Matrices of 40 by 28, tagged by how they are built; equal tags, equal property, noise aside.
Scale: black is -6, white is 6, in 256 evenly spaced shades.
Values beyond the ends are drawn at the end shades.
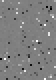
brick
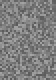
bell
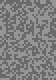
bell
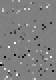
brick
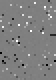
brick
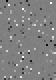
brick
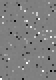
brick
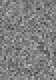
bell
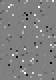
brick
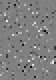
brick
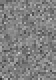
bell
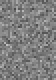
bell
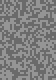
bell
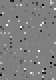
brick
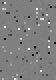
brick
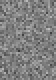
bell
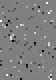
brick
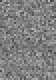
bell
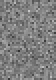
bell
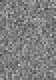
bell
